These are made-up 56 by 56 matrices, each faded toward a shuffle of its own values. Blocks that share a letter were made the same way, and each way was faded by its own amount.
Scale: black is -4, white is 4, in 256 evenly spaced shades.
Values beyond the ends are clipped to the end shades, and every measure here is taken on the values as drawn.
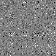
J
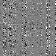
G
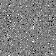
J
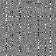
G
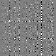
G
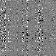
G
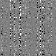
G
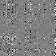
G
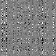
G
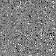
J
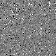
J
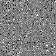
J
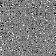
J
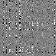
G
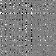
G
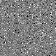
J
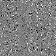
J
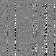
G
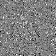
J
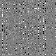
G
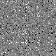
J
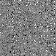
J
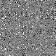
J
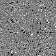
J
